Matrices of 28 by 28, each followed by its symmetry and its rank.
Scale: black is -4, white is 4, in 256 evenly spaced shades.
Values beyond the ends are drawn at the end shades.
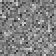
symmetric, full rank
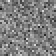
antisymmetric, full rank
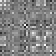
symmetric, rank three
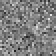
antisymmetric, full rank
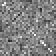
symmetric, full rank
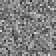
antisymmetric, full rank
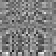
neither, rank three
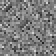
symmetric, full rank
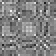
symmetric, rank three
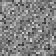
symmetric, full rank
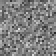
antisymmetric, full rank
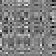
neither, rank three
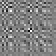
symmetric, rank three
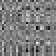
neither, rank three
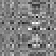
neither, rank three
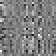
neither, rank three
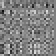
neither, rank three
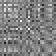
symmetric, rank three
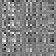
neither, rank three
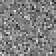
antisymmetric, full rank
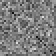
symmetric, full rank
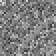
symmetric, full rank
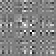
symmetric, rank three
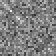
symmetric, full rank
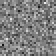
antisymmetric, full rank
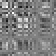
symmetric, rank three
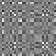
symmetric, rank three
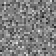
antisymmetric, full rank
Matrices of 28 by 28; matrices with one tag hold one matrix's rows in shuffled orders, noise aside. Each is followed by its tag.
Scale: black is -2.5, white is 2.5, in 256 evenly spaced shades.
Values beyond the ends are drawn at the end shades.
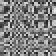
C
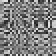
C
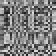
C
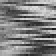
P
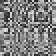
C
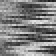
P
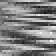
P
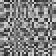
C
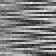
P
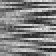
P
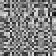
C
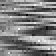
P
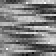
P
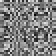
C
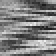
P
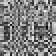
C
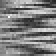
P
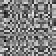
C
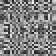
C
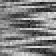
P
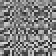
C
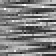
P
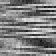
P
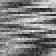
P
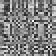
C
